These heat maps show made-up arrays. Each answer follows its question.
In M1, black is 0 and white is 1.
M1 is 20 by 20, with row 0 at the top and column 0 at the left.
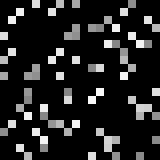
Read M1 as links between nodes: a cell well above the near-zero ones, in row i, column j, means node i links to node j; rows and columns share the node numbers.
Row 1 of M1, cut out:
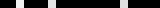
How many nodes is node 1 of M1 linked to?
3
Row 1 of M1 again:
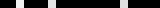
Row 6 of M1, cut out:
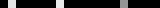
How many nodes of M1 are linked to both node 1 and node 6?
1
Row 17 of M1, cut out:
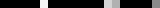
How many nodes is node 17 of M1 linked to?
4
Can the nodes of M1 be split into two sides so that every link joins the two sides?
no
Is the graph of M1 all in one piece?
no
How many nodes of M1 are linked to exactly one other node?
0
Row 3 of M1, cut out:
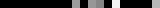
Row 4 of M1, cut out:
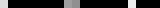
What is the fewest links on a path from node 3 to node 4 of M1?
2
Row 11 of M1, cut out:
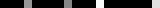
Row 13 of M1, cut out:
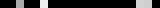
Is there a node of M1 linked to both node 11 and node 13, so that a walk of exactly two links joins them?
no
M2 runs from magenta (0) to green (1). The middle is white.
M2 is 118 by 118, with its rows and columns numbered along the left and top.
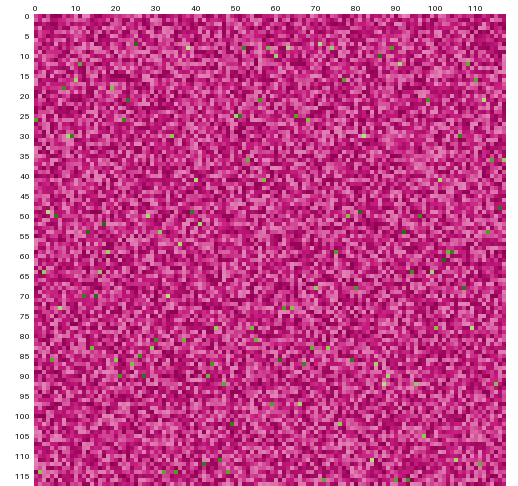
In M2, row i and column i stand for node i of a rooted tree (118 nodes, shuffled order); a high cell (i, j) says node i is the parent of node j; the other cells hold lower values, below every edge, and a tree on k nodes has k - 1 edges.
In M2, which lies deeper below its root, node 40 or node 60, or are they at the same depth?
node 40
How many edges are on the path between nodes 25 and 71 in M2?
2
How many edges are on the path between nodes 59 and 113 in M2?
7
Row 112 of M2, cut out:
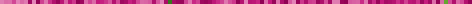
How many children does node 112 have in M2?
2
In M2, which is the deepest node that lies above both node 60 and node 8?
10
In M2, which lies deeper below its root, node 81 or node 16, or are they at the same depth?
node 81
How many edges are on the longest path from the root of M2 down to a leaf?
39
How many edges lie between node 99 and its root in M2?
3
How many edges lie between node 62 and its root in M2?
2
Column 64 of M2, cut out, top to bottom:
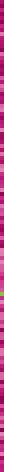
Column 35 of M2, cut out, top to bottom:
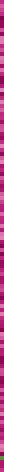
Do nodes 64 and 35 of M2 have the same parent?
no
